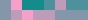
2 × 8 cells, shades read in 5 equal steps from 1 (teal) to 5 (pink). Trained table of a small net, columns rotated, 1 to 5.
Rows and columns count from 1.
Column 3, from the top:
1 5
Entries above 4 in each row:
1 1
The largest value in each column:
3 5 5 4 4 4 3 3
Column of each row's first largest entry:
2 3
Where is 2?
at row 1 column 5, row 1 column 7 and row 1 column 8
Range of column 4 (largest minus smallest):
3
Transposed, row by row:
3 3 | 5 4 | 1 5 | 1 4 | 2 4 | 4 3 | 2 3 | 2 3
